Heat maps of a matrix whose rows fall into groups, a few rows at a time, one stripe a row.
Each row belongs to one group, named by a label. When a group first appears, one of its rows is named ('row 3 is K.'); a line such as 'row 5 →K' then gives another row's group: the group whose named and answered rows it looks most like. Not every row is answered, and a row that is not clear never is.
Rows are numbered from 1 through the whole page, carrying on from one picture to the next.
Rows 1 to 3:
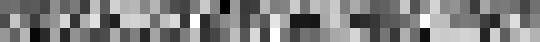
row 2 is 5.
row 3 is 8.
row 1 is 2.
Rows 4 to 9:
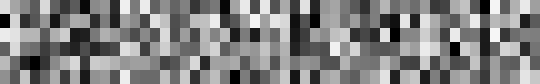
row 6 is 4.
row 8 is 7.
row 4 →4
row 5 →5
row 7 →5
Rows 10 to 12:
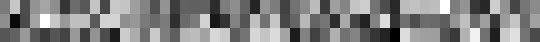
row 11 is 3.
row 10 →2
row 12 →5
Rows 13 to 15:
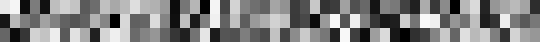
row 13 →7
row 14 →5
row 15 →3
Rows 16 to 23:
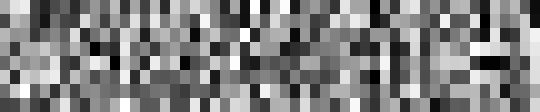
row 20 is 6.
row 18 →4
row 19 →3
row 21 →3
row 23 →7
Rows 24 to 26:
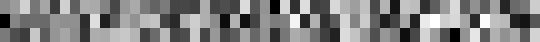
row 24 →4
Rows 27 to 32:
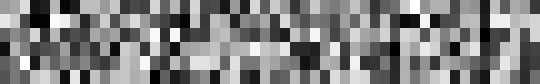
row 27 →8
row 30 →5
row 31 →5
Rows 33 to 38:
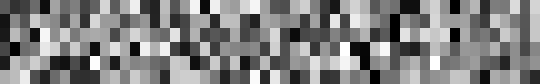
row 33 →7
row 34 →2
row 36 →3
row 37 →6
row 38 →8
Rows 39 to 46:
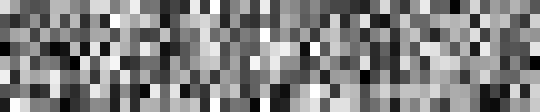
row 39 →7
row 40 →2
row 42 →2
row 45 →6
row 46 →6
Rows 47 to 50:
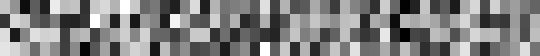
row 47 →7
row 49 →3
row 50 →4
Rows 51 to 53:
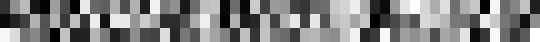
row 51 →8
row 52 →2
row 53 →4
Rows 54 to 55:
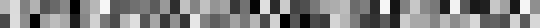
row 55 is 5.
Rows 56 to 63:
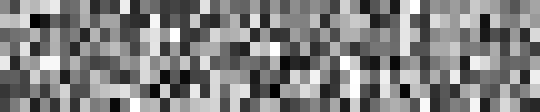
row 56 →3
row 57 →8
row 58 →6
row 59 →8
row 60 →3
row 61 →6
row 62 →7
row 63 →5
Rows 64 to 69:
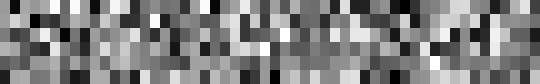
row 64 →3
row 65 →8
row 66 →2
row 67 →7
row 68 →2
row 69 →6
